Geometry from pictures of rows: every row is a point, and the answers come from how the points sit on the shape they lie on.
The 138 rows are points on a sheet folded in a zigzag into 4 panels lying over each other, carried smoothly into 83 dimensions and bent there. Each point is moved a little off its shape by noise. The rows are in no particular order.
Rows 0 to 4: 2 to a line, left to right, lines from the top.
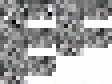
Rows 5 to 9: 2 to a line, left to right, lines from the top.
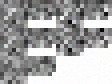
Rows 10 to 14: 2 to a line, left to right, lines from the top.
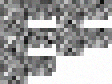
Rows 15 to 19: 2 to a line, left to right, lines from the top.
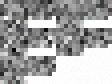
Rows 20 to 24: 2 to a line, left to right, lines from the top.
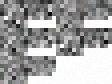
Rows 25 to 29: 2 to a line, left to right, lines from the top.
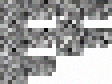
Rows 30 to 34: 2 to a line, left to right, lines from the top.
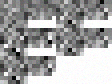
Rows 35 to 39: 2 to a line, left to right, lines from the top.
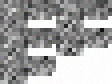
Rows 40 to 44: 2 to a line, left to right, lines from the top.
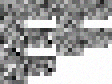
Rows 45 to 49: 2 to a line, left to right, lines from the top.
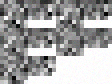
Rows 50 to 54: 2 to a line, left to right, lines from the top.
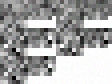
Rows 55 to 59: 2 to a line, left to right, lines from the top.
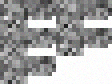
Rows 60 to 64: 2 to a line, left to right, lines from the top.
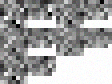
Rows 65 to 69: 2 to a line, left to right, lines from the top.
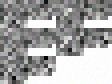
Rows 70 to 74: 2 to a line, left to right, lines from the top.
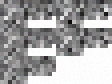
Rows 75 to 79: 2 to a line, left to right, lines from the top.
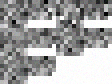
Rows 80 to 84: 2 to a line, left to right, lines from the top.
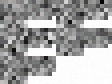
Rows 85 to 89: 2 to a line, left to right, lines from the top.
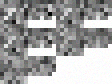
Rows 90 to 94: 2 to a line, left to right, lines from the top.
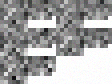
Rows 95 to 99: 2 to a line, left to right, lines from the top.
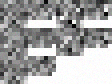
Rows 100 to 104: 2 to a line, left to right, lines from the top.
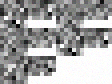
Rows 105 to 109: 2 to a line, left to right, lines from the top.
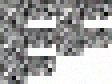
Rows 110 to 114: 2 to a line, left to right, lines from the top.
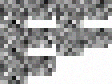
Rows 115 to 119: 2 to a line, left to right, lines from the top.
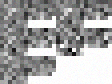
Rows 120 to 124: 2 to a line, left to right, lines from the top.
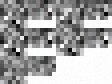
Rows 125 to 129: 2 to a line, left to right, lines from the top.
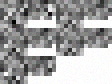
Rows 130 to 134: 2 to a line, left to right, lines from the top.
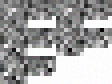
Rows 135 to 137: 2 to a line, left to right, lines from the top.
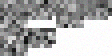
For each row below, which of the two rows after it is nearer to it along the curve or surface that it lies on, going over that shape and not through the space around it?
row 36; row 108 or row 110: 108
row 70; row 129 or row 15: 15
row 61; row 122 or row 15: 122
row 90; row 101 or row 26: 26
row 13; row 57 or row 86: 57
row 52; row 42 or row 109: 42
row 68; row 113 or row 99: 113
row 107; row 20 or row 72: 72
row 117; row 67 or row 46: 67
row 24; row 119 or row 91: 119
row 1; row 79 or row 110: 79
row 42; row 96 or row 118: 96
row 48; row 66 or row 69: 66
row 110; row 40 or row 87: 40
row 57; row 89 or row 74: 89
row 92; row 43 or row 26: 43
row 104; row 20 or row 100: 20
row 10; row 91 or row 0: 91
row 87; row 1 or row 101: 1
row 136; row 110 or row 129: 129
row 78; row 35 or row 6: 6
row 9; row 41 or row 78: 41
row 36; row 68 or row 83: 83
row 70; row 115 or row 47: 115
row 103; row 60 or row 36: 60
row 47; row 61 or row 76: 76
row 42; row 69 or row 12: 69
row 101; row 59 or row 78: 78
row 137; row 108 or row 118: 108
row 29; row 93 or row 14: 93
